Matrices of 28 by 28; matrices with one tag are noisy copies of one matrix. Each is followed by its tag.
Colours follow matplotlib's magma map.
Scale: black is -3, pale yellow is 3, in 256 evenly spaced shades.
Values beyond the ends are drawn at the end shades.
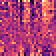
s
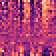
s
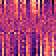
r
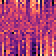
r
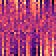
r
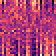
r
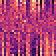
r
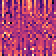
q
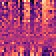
s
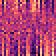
r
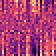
r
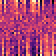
r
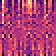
q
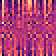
q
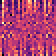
q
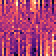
r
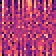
q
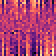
r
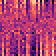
r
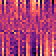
r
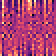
q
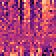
s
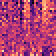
s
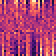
r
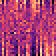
r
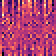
q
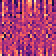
q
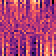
r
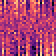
r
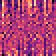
q
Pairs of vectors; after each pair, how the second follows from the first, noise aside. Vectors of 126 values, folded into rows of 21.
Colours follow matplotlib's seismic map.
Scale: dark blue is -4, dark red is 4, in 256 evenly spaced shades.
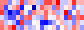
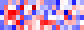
negated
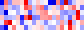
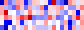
sign-scrambled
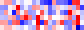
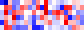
reversed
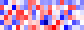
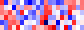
sign-scrambled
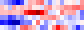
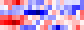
negated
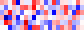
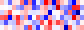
reversed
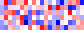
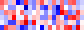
reversed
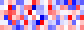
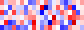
reversed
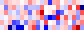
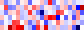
negated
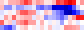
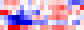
reversed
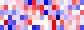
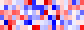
negated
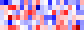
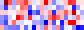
reversed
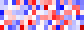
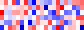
negated
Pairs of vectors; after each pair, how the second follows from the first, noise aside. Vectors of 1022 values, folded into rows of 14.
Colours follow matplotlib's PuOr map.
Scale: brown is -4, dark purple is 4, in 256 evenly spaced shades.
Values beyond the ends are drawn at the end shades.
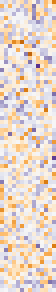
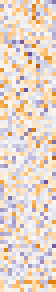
negated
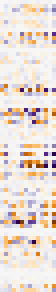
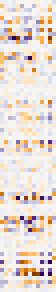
wrapped around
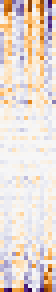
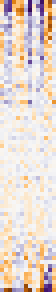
negated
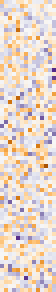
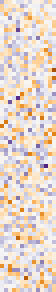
negated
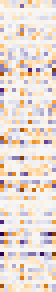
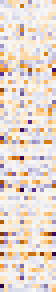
negated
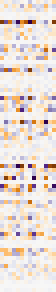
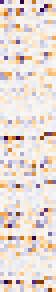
wrapped around
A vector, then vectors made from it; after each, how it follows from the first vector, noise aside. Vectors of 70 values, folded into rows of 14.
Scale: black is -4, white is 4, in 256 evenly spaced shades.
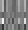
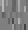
partly zeroed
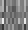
copied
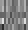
copied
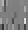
partly zeroed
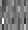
sign-scrambled
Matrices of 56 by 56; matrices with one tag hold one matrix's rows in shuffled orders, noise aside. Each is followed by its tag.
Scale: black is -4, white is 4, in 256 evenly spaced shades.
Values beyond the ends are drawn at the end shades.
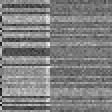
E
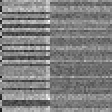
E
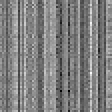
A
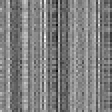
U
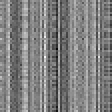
U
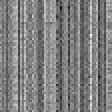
A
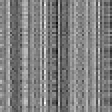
U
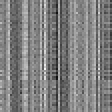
U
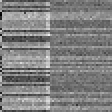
E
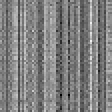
A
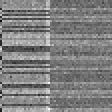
E
